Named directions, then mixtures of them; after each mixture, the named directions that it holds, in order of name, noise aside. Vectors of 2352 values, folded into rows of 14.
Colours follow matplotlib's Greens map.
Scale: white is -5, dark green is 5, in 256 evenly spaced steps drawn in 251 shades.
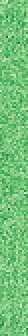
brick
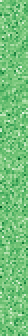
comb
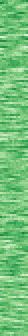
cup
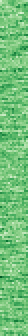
comb, cup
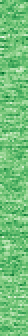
comb, cup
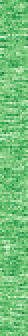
comb, cup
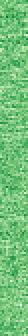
brick, cup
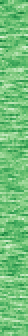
cup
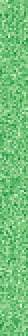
brick, comb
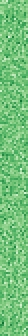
brick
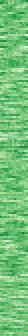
cup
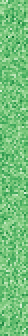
brick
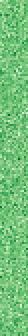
brick, comb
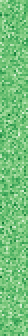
brick, comb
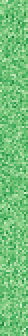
brick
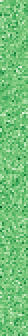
comb
